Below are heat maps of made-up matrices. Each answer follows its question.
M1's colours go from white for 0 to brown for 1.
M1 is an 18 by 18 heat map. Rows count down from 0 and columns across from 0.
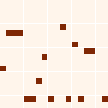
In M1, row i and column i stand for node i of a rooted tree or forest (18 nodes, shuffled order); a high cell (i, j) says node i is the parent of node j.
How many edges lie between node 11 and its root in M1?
1
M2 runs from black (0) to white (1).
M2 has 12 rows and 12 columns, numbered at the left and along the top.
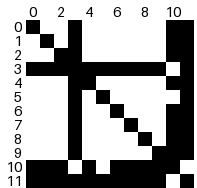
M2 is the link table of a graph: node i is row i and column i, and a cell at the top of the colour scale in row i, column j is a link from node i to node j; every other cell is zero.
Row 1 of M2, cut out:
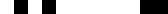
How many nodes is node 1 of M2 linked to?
8
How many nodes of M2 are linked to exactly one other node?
2
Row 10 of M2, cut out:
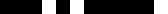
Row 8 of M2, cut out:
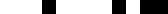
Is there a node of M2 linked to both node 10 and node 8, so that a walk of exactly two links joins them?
yes
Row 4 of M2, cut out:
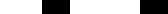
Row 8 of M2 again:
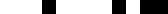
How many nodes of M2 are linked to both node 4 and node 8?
7
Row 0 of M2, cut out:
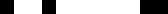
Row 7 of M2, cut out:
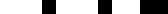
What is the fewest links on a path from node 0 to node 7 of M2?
1
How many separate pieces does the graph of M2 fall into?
1
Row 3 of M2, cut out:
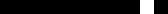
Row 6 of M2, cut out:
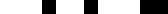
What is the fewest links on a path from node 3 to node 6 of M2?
3
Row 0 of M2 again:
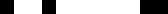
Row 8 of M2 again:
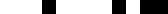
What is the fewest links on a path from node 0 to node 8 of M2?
1
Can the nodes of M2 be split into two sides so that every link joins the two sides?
no
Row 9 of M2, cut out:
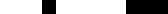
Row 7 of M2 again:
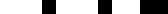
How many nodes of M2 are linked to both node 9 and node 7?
7
